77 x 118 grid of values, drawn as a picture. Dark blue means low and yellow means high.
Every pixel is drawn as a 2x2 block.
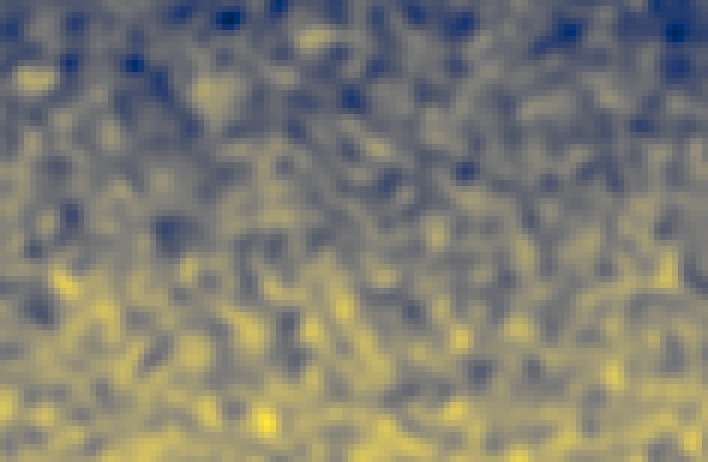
Slope: up to the bottom. Lone odd cells: none. Histogram: bell-shaped. Grain: blotchy.
